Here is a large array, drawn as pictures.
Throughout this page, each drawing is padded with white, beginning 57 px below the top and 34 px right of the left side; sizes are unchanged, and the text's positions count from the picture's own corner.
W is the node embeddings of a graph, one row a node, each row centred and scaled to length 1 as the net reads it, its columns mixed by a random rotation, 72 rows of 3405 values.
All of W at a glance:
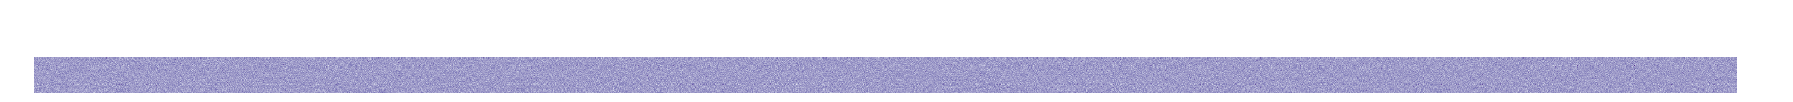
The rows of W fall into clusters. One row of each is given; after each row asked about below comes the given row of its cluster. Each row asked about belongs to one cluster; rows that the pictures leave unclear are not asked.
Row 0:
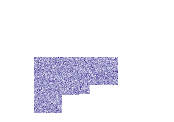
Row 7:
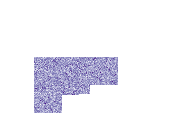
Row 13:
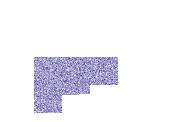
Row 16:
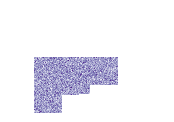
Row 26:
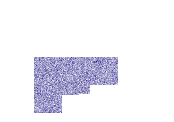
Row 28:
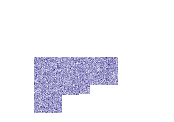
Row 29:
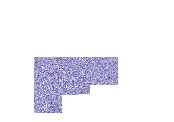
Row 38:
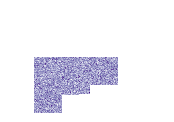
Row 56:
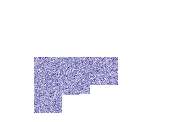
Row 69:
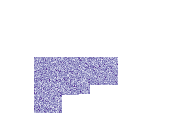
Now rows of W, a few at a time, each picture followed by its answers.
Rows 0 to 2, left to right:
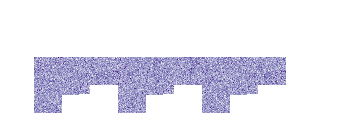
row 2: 0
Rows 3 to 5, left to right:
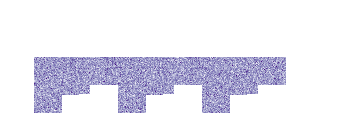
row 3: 28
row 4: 28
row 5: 29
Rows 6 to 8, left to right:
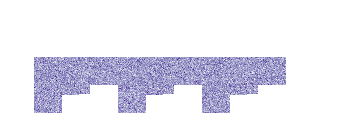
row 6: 69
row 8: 26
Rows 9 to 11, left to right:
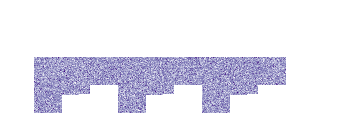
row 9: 38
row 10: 28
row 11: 56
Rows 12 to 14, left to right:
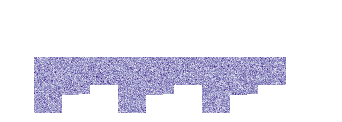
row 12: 0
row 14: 7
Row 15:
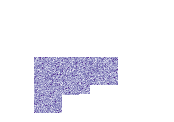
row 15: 56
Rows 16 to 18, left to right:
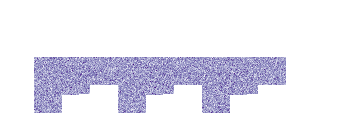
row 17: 16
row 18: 29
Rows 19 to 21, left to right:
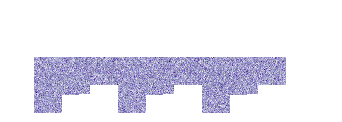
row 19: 56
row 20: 16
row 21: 29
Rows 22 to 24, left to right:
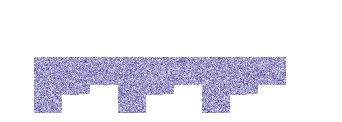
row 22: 16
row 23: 26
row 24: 16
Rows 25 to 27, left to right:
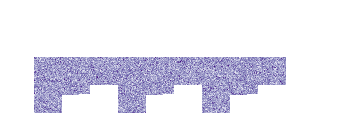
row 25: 0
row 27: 7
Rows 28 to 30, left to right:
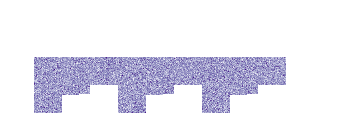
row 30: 69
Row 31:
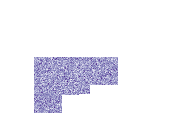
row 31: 38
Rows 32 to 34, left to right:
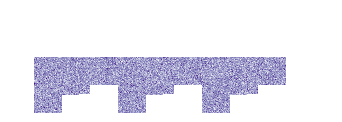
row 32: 28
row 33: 26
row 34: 38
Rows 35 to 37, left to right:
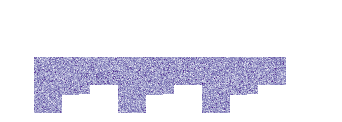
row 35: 0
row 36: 13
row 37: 28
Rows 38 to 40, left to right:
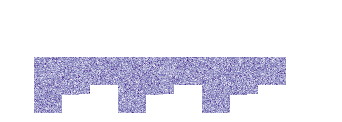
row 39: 69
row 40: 56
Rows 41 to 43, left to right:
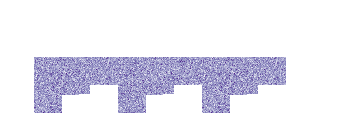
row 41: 29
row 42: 26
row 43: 29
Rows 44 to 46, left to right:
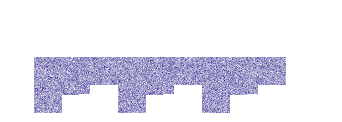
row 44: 7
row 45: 56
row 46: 69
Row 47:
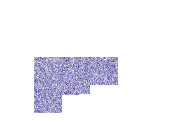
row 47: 56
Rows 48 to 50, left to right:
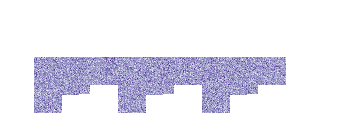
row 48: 28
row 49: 13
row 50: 69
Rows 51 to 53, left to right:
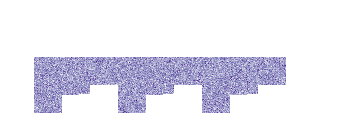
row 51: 26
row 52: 16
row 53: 38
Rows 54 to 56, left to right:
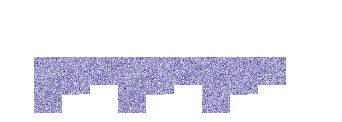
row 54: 38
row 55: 38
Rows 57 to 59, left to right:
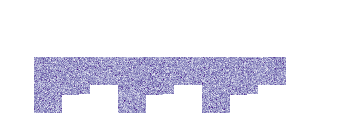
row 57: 69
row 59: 28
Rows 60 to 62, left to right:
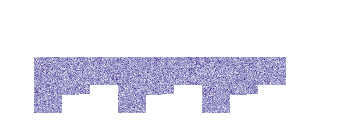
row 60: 26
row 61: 28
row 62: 7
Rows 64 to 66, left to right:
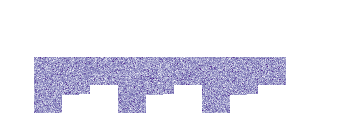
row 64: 56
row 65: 38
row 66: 13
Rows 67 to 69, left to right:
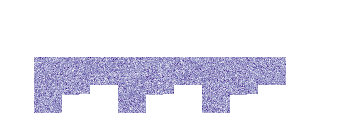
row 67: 56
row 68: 38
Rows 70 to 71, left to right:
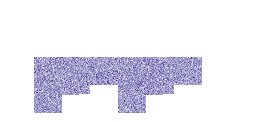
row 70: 0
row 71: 29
